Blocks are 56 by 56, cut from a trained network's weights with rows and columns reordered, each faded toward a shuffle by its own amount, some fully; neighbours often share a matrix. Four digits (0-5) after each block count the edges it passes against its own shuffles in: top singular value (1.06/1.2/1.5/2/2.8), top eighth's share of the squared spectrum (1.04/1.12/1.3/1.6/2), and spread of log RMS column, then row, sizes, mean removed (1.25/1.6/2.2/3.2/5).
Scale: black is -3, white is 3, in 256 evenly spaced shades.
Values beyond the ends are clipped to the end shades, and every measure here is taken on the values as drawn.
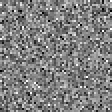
1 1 0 0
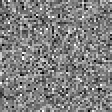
1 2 1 0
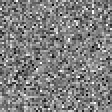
1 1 0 0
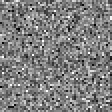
0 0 0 0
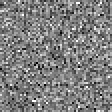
0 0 0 0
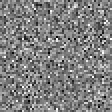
3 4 2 2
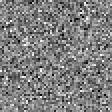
1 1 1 0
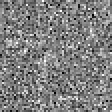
0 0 0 0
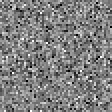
0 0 0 0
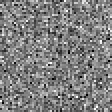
0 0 0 0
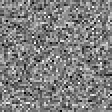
0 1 0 0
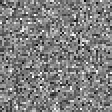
0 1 0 0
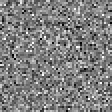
0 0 0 0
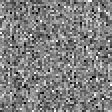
1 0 0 0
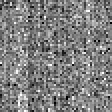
3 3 1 2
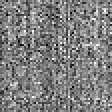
3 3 1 2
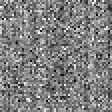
2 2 0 1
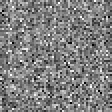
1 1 0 0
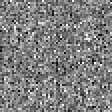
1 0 0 0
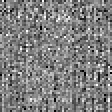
3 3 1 2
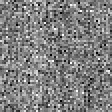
2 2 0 0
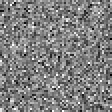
1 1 0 0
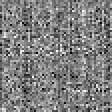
3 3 0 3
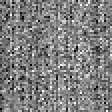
3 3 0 2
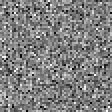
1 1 0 0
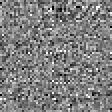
2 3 2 2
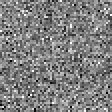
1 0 0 0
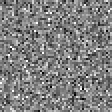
0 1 0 0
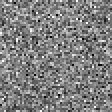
1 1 0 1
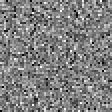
1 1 0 0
